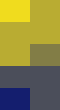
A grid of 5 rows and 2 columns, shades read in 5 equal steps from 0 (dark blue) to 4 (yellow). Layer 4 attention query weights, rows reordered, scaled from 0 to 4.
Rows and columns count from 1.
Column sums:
11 10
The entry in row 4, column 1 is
1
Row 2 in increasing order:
3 3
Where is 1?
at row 4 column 1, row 4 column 2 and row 5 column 2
